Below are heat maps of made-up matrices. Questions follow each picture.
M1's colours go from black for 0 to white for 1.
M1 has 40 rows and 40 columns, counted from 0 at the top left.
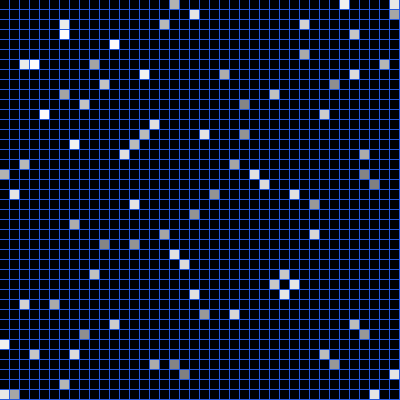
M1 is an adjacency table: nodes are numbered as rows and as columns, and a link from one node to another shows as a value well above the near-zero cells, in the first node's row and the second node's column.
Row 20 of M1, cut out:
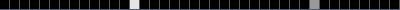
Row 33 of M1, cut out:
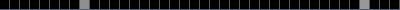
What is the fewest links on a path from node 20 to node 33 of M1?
5
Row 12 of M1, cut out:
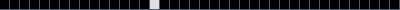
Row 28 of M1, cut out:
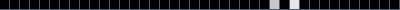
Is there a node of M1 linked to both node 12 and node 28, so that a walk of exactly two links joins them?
no
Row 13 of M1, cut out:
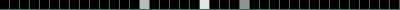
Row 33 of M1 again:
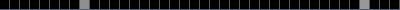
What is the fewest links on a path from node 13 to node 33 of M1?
4
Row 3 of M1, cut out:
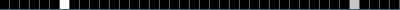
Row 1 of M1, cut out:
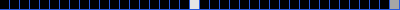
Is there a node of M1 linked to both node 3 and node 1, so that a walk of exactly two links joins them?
no
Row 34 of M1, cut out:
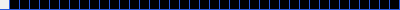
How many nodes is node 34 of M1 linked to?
1
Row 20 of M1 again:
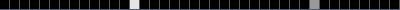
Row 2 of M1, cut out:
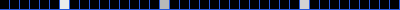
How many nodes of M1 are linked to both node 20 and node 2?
0
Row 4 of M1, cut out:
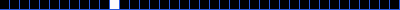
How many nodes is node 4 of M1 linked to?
1
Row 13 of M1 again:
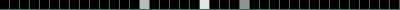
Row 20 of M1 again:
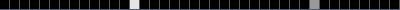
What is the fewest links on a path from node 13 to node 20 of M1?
1
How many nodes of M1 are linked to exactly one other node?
9
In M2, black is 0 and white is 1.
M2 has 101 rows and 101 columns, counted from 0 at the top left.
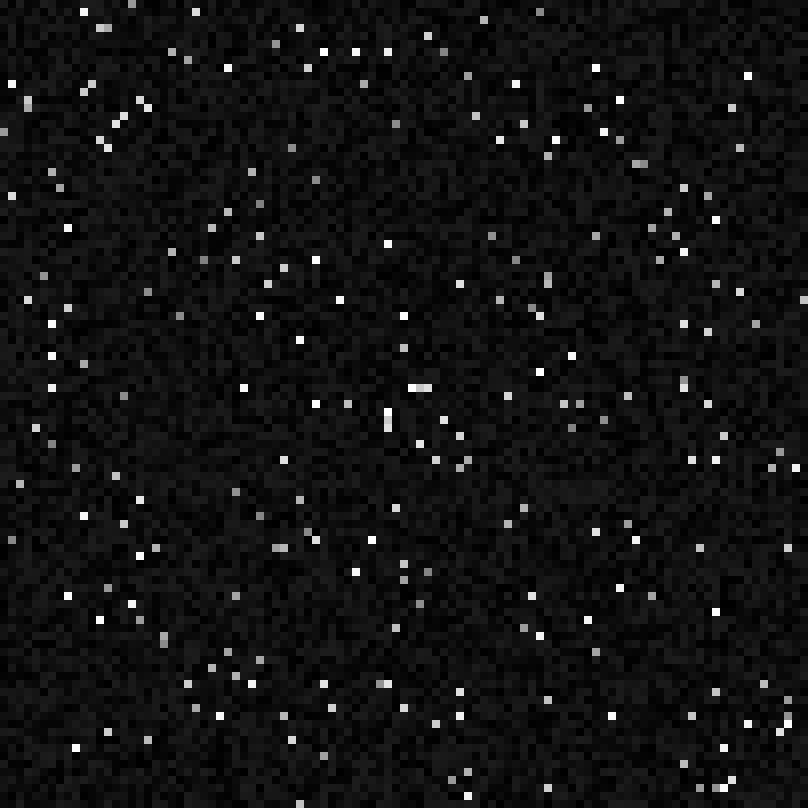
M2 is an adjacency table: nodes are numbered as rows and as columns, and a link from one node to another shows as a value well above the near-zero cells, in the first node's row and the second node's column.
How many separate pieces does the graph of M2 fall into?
6
